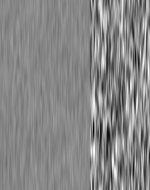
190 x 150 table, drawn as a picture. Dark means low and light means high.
Slope: none. Histogram: heavy tails on both sides. Seam: vertical, 60% of the way across, the left part calmer. Average level on the scale: 50%. Grain: streaks running down.
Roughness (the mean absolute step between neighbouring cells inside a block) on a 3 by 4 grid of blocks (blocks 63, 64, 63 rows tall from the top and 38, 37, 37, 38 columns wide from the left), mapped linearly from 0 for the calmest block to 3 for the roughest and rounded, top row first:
0023 / 0023 / 0023
